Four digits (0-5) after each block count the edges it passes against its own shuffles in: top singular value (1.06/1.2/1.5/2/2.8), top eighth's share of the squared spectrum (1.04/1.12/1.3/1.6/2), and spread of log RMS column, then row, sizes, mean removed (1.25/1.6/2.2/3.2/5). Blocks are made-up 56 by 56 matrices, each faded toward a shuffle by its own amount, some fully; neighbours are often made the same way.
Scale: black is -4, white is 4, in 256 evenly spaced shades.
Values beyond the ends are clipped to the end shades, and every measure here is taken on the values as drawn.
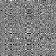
4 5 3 3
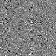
3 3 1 1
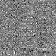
3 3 1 1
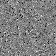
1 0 0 0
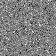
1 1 0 0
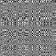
4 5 3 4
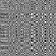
4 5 3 3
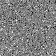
0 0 0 0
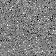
1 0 0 0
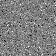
0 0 0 0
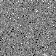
2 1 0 0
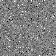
2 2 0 1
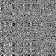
4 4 2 2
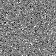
0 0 0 0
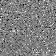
0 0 0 0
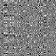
4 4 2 2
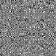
4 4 2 2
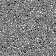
2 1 0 0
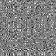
4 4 2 2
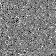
2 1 0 0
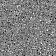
1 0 0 0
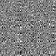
4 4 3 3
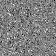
0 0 1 0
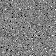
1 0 0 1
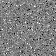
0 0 0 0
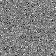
2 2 0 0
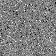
0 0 0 0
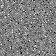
1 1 0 0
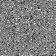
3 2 0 0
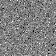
2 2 0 0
